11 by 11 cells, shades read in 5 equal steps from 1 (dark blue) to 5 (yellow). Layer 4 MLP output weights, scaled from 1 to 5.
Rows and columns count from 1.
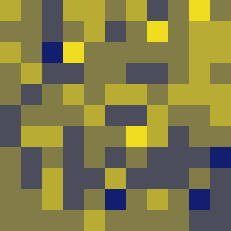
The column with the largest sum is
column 5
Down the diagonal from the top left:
4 3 1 2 3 2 5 2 2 1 2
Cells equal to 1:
4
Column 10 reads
5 4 4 4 4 3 3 2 3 1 2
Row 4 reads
3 4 2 2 3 3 2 2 3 4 3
